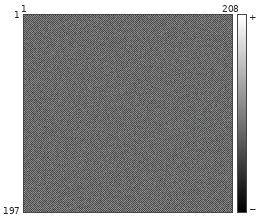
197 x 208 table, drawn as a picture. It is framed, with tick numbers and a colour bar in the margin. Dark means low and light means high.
Slope: none. Seam: none. Histogram: two levels. Average level on the scale: 40%. Odd rows or columns: none. Grain: checkered.
